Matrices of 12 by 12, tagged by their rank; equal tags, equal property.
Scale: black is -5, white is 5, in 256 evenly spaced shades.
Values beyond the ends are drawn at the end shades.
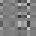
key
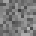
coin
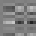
key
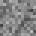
coin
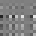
key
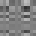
key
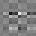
key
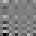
key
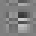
key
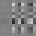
key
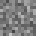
coin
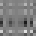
key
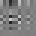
key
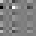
key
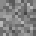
coin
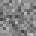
coin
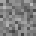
coin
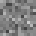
coin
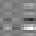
key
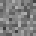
coin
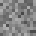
coin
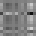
key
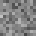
coin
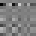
key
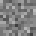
coin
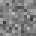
coin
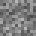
coin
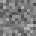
coin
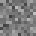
coin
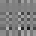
key
